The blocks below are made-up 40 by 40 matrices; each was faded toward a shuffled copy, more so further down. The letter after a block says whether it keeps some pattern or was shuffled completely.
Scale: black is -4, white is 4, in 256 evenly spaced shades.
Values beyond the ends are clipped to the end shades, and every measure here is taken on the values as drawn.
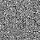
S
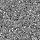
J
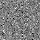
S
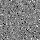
J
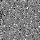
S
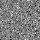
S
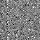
S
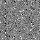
S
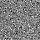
J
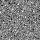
J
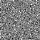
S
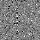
S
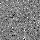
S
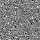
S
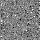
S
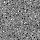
J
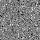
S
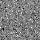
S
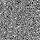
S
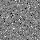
J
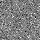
J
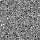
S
